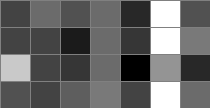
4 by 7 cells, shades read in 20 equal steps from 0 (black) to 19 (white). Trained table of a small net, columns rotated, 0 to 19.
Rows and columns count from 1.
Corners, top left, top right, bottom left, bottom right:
5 6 6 8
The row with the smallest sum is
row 3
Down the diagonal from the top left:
5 5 4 9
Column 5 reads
3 4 0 5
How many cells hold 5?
6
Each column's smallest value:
5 5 2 8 0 11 3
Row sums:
55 52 46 59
